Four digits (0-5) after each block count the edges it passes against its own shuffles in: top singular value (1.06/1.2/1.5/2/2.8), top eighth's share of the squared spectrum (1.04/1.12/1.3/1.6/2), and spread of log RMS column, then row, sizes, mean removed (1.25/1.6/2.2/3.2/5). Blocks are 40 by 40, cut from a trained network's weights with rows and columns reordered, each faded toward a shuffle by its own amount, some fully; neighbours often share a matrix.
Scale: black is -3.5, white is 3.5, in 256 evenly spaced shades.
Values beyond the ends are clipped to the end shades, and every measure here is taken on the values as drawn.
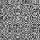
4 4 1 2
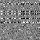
4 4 0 3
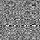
4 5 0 2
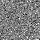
1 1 0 0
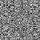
3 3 0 1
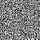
3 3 0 1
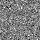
1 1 0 0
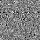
2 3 0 1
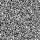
0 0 0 0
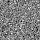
1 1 0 0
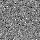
0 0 0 0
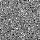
0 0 0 0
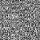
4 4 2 2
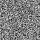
0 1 0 0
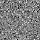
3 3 0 2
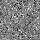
0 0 0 0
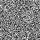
0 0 0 0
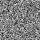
0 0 0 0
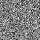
2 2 0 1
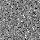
1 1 0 0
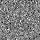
0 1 0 0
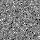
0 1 0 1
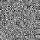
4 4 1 2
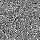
2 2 0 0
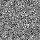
1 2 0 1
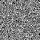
1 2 0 0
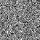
2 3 0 0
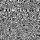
3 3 0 2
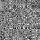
3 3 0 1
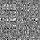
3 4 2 2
